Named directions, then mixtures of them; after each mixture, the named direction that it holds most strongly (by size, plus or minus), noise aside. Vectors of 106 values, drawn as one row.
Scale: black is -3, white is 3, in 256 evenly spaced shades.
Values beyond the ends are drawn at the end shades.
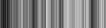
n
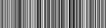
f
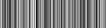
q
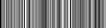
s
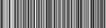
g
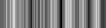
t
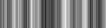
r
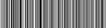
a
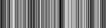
t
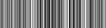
f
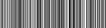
f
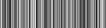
q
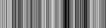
r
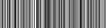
q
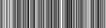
g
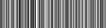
q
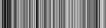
q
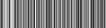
g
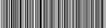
a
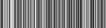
g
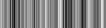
t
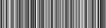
q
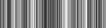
r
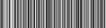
g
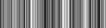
r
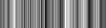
t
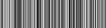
f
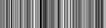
a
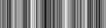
r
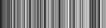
n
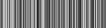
f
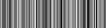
q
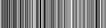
a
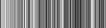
n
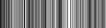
s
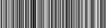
q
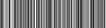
g
